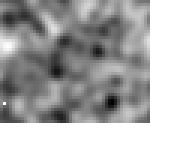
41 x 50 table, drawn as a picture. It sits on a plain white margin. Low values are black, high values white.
On average the colour sits 50% of the way up the scale. The histogram is bell-shaped. One lone cell stands out, far higher than its neighbours. The texture is blotchy. No regular stripes run through it.
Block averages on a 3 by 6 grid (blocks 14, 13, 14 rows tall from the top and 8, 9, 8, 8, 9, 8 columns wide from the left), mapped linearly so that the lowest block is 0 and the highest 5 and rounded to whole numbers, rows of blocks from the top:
223325 | 420234 | 132323
